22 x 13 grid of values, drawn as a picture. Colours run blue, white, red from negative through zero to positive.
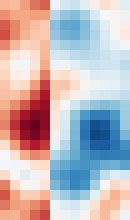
The ninth with the highest average is the middle left. The middle right is the ninth with the lowest average. A vertical seam about 40% of the way across splits the table, and the left part is higher. No lone cell stands out from its neighbours.
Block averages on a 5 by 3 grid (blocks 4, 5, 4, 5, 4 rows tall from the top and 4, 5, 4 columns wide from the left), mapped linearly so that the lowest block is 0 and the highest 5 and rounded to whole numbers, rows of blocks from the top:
422
332
531
410
423
